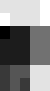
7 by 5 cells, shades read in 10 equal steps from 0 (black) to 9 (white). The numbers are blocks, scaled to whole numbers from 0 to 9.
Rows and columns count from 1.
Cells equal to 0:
1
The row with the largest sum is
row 2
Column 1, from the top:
8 9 0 1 1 2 2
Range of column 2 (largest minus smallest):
7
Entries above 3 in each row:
5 5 2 2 2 2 2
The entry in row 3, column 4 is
4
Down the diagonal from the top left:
8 8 1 4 4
